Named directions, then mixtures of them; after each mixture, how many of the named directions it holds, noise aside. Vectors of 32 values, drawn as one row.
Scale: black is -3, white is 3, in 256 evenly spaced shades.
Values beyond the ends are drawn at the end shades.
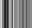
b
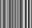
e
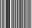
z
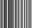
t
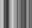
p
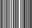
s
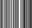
one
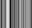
two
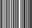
one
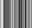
three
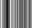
three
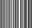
two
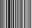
three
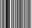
one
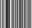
one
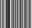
one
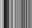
three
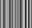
one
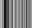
two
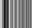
one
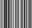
three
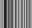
two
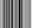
three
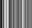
one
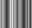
three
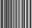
two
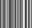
one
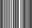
one
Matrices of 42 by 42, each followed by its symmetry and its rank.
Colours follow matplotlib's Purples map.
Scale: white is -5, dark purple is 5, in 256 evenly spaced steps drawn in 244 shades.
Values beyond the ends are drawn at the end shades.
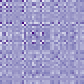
symmetric, rank three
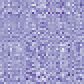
neither, rank five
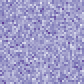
neither, full rank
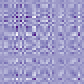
symmetric, rank two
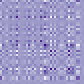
symmetric, rank two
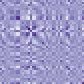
symmetric, rank three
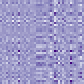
neither, rank three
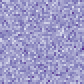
neither, full rank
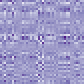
neither, rank three
